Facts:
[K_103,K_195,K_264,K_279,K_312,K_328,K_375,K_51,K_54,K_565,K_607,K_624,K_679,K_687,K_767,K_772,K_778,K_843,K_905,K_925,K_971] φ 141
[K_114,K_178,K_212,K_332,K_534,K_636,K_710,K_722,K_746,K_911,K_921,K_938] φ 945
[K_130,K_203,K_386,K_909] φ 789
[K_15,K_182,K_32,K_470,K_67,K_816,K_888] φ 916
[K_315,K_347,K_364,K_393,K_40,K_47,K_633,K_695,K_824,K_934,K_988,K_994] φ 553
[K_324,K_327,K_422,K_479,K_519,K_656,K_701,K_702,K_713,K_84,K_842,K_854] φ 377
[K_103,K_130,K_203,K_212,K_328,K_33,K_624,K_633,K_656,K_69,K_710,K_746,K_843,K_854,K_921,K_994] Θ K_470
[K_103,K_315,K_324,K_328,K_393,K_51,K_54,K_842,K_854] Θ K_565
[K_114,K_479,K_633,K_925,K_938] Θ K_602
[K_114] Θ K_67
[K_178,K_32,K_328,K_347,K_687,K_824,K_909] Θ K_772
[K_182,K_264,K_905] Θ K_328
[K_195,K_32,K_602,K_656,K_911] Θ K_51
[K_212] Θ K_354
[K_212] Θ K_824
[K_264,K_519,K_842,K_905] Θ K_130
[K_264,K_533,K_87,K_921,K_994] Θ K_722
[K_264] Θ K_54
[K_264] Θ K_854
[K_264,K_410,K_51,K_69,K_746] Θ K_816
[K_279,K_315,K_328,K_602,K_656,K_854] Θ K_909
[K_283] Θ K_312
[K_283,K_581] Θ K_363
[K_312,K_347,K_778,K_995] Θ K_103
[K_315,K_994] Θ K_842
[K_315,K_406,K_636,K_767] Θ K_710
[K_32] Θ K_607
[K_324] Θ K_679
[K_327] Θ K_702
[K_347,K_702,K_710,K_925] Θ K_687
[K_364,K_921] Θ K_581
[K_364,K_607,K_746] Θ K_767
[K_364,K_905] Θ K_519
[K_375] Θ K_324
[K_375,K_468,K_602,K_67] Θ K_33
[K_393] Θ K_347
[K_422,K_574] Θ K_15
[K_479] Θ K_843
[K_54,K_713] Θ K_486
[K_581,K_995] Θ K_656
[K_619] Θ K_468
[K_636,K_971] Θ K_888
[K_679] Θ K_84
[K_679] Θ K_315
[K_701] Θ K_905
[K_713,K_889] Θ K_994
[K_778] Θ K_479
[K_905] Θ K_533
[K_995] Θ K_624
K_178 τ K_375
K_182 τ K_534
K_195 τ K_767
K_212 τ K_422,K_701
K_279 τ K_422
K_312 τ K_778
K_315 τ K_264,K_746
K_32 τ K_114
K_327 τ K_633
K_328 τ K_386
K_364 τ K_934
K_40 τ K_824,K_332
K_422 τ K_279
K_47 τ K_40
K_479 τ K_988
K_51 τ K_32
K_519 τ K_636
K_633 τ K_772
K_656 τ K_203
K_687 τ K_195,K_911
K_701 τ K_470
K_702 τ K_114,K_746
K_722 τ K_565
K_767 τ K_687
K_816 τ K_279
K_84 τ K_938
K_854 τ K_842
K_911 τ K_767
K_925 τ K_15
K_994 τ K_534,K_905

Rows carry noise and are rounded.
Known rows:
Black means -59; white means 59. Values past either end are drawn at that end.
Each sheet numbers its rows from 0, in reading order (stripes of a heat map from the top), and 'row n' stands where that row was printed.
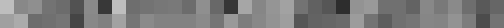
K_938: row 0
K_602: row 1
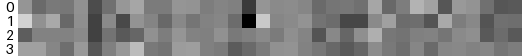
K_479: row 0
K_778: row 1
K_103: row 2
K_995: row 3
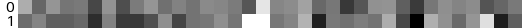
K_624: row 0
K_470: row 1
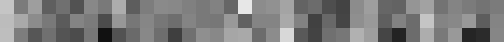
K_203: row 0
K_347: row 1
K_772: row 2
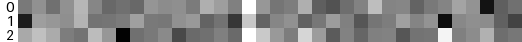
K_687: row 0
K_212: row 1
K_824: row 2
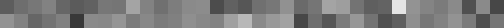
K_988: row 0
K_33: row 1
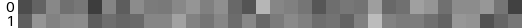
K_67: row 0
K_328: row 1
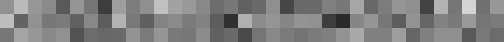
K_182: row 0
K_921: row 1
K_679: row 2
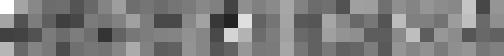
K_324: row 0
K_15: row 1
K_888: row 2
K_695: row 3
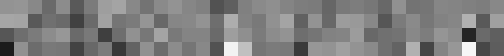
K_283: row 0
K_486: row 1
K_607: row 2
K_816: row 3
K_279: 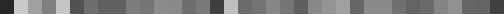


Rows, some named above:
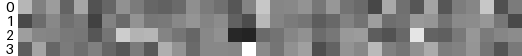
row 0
K_701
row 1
K_67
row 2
K_574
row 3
K_909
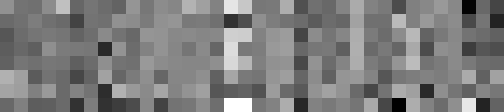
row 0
K_767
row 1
K_633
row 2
K_130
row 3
K_710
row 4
K_130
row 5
K_486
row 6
K_534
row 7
K_470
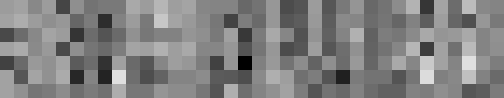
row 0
K_994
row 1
K_905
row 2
K_51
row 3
K_994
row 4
K_32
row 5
K_114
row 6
K_406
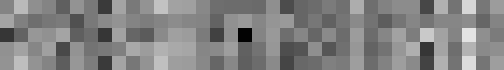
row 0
K_182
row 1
K_581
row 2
K_32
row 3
K_994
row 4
K_182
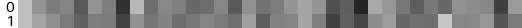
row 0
K_178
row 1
K_347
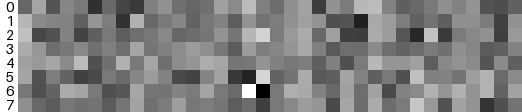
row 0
K_565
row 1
K_178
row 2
K_722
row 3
K_406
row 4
K_195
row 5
K_15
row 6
K_702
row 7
K_327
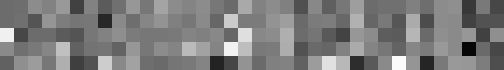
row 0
K_843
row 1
K_710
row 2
K_519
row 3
K_767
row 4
K_422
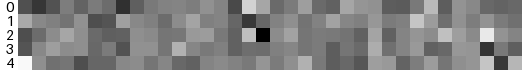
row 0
K_888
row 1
K_713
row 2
K_315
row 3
K_925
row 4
K_84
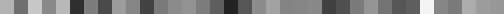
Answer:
K_264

